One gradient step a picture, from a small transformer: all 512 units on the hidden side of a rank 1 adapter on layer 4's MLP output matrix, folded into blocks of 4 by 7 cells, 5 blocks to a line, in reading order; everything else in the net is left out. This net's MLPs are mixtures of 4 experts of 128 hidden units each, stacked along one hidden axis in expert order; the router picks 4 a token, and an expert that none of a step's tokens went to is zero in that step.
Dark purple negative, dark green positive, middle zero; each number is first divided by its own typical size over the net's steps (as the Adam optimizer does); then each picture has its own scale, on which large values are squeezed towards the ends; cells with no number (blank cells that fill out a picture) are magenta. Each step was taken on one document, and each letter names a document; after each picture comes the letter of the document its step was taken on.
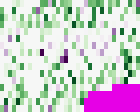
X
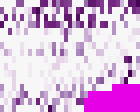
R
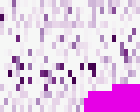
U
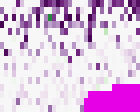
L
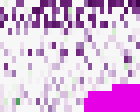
R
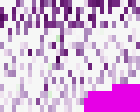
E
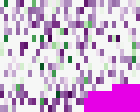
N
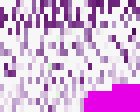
E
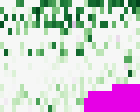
X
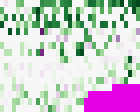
R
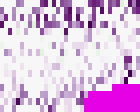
R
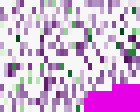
E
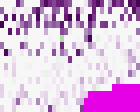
L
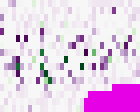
U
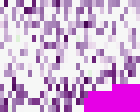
N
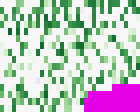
R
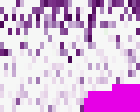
L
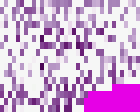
N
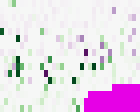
U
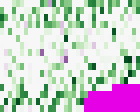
X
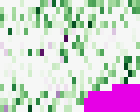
R
